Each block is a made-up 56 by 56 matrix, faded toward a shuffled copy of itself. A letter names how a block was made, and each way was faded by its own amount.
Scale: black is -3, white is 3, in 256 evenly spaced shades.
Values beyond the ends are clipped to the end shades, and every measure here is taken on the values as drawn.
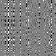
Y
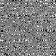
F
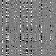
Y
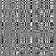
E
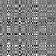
E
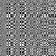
E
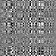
E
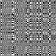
E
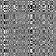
E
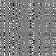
Y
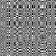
E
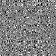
F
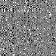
F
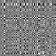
E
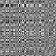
E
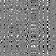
Y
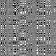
Y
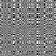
E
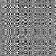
E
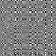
E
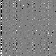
Y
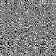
F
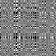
E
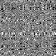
F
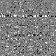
F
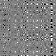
Y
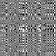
E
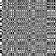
E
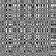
E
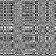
E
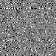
F
